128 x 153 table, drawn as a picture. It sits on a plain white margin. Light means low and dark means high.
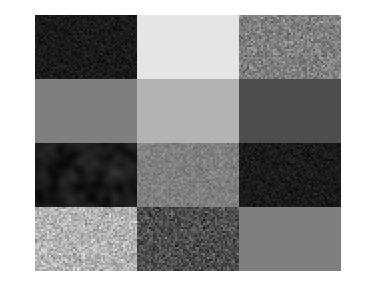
It is made of 4 by 3 panels. Panel 1,1: very high, fine-grained, faint in contrast. Panel 1,2: very low, flat. Panel 1,3: middling, fine-grained. Panel 2,1: middling, flat. Panel 2,2: low, flat. Panel 2,3: high, flat. Panel 3,1: very high, blotchy, faint in contrast. Panel 3,2: middling, fine-grained, faint in contrast. Panel 3,3: very high, fine-grained, faint in contrast. Panel 4,1: low, fine-grained. Panel 4,2: high, fine-grained. Panel 4,3: middling, flat.
